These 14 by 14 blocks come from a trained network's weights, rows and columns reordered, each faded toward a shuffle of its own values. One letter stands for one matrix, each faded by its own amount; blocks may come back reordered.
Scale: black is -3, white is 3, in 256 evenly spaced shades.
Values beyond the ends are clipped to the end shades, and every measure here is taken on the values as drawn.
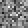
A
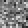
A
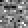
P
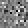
P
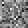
A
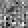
P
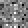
P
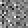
P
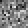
P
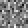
A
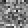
A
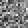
A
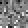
P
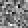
A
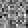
A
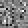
P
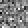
A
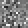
P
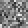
A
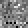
P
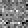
P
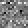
P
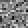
A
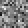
A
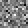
A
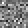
A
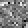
P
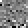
P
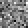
A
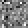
P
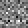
A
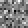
P
